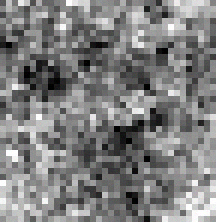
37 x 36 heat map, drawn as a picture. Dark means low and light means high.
Mirror symmetry: none. Grain: blotchy. Average level on the scale: 50%. Histogram: bell-shaped.
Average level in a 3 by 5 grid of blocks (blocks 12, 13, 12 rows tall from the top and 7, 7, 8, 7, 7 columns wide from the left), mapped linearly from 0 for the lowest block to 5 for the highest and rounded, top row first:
11123 | 21112 | 43015
